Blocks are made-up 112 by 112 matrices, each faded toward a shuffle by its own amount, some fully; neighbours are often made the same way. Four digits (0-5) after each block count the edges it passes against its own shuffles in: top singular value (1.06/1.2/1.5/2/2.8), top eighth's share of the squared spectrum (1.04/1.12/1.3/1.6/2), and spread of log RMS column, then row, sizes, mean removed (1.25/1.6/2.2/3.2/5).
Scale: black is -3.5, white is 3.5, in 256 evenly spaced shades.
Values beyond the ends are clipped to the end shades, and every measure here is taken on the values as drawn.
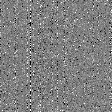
3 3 3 0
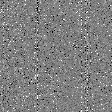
2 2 2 0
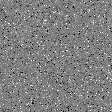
0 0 0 0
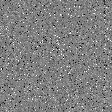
1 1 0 0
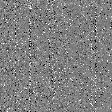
2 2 2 0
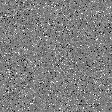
0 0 0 0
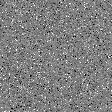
0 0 0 0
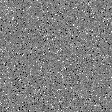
0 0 0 0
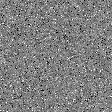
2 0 0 0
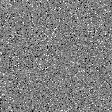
3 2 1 0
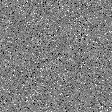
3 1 0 0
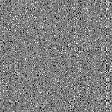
4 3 2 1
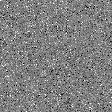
3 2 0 0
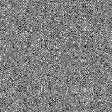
4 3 2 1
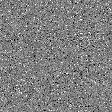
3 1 0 0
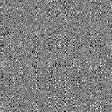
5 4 3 2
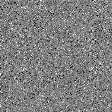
3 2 1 0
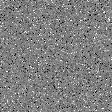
0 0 0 0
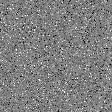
0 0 0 1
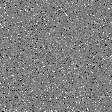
1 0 0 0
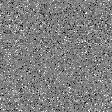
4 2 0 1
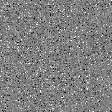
3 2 1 0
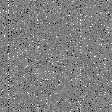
4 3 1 0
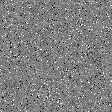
0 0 0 0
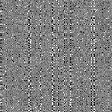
5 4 4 3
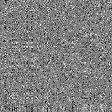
4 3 2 1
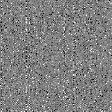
4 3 2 1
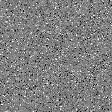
3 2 1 0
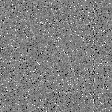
3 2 1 0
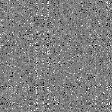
4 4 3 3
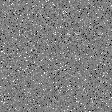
2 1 0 0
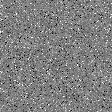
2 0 0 0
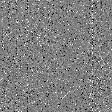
2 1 2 0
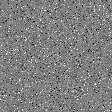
0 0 0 0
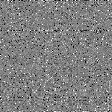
4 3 1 2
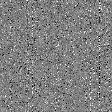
2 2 2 0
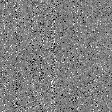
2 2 3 0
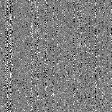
2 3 4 0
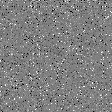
3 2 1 1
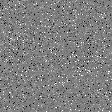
3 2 1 1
